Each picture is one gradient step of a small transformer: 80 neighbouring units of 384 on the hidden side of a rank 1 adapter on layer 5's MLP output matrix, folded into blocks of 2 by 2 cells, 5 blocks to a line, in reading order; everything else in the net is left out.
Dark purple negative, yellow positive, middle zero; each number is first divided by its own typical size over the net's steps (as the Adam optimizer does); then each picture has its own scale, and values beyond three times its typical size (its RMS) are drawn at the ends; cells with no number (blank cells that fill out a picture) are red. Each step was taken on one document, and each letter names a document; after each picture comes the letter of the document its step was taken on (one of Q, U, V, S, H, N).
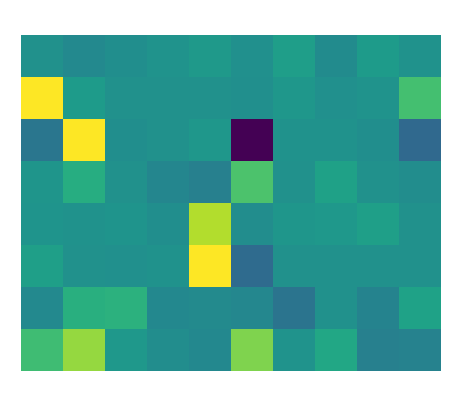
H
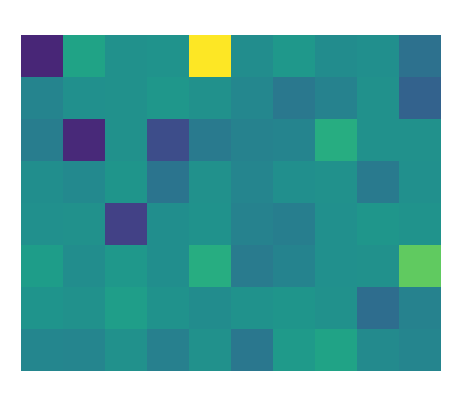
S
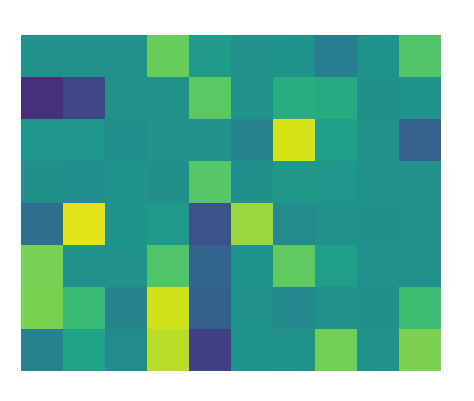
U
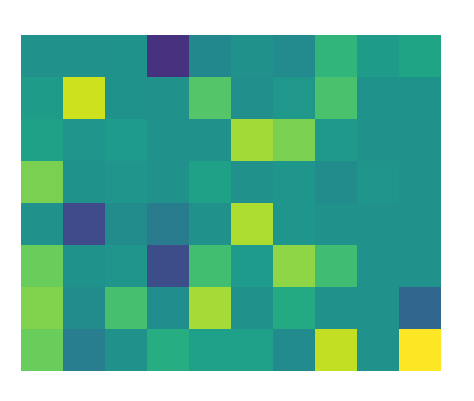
U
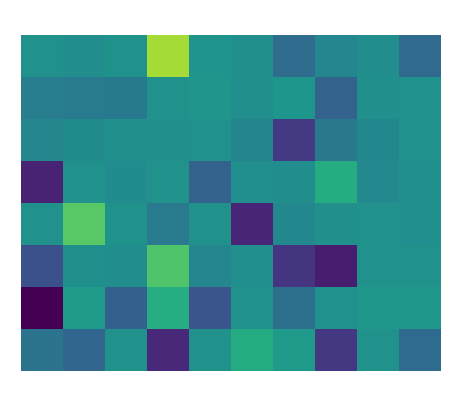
U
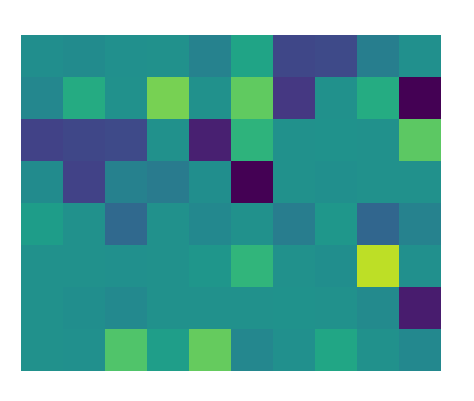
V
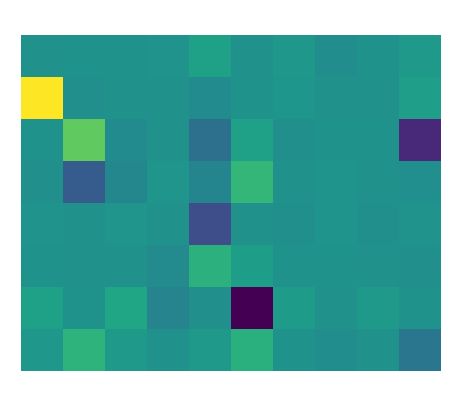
H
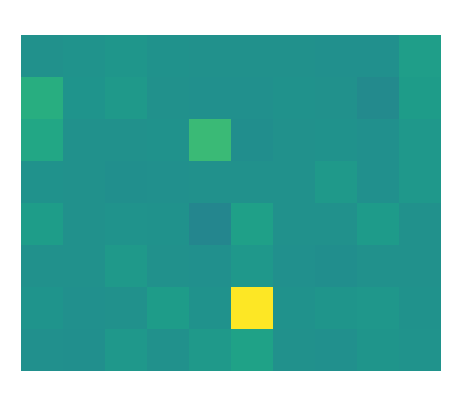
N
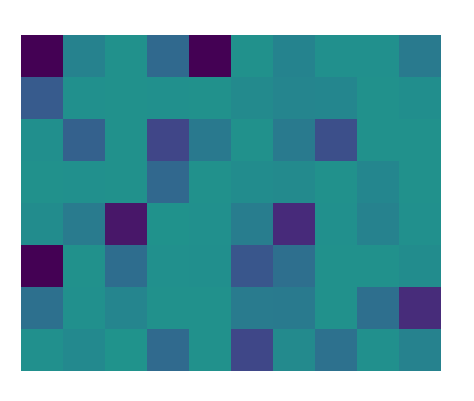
S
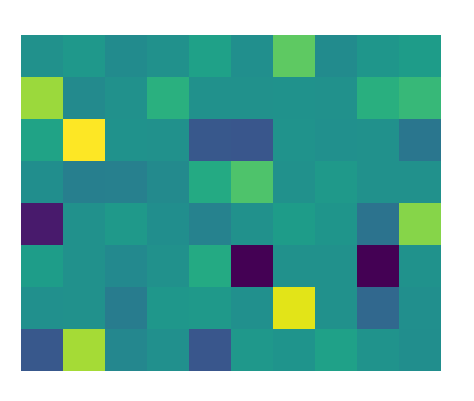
H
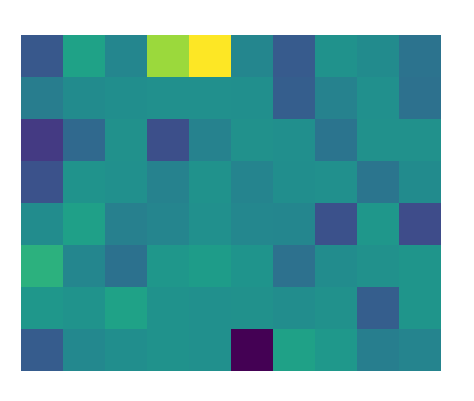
S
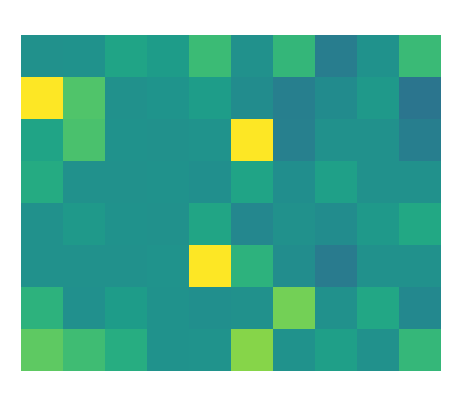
H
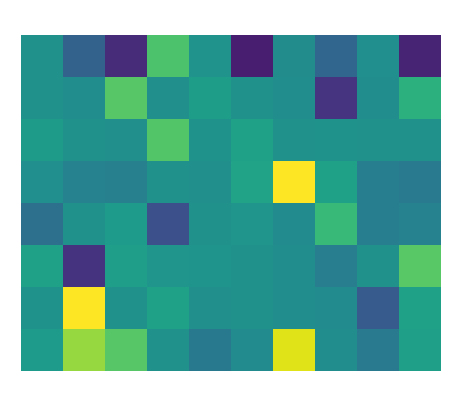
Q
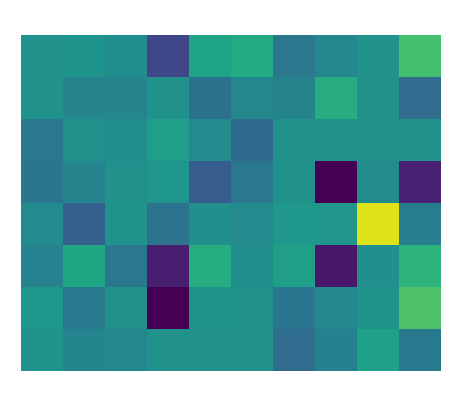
Q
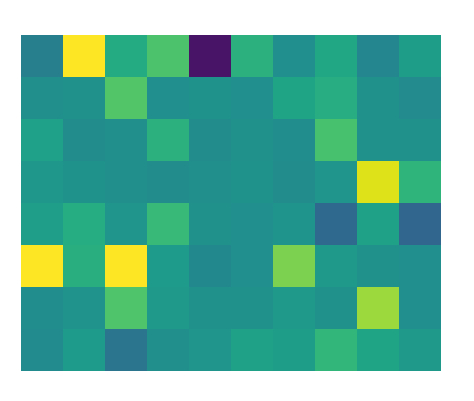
S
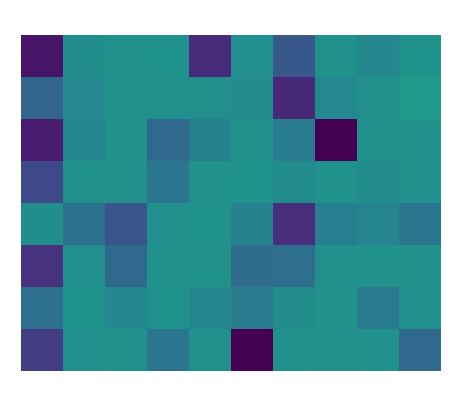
S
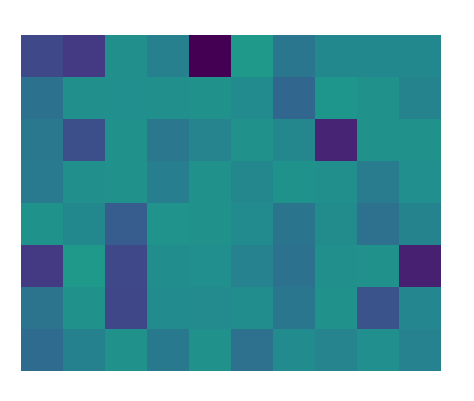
S
